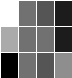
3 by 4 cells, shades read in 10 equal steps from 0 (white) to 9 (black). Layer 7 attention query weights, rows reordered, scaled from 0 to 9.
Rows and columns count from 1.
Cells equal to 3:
1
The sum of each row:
19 21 24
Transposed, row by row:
0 3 9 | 5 5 5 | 6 5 6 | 8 8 4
